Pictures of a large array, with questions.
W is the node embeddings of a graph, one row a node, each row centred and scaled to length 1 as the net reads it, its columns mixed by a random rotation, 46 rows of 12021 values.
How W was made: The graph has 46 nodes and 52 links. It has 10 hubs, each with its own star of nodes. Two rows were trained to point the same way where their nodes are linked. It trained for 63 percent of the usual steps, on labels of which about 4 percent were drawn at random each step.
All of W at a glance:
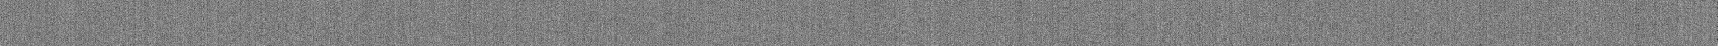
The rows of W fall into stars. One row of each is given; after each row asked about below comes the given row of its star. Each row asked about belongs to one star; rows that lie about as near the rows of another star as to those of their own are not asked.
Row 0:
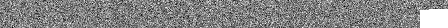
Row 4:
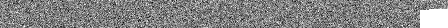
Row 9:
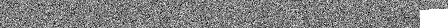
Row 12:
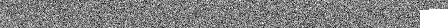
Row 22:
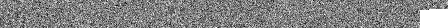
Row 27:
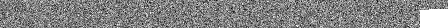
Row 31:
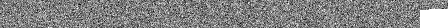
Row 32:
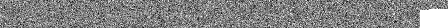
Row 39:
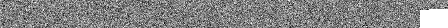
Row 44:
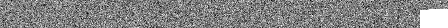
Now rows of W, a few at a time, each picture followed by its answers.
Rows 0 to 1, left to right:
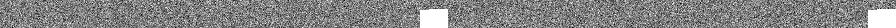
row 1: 27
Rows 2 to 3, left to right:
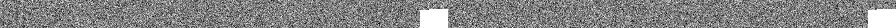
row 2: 22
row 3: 27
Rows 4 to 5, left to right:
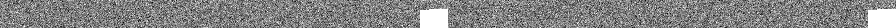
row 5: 44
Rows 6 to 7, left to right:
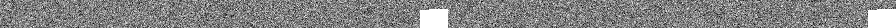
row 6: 31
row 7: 39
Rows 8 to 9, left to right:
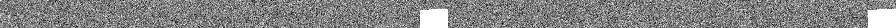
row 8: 12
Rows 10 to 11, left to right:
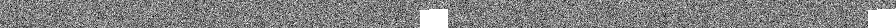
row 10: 22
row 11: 44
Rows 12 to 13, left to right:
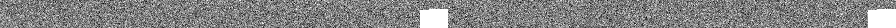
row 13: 32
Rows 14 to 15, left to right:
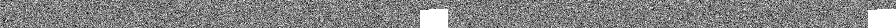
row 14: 39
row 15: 12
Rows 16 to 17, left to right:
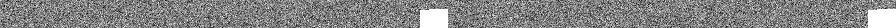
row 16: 39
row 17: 44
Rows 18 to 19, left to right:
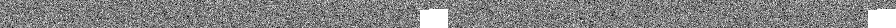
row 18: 0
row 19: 0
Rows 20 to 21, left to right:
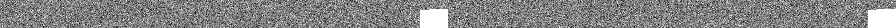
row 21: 32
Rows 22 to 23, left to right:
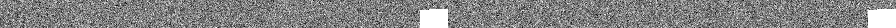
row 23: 9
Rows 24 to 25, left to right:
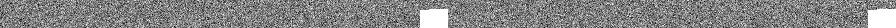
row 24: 9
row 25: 31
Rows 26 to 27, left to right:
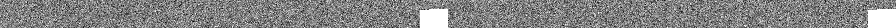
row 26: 9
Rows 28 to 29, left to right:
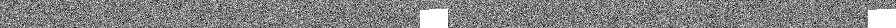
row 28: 4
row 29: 9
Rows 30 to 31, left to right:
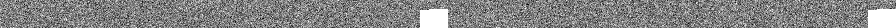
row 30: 39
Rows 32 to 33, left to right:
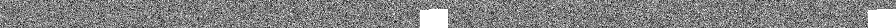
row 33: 32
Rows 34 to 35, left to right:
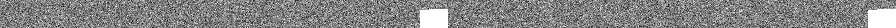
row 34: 27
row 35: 4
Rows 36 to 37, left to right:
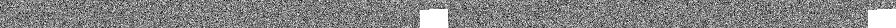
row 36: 9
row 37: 44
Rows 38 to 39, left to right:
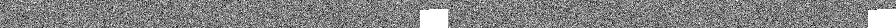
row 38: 39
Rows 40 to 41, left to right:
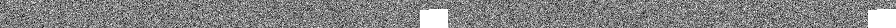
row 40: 32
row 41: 12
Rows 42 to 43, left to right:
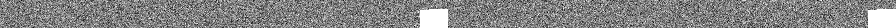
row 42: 27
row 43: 12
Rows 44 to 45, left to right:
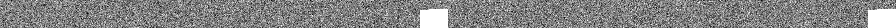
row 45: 44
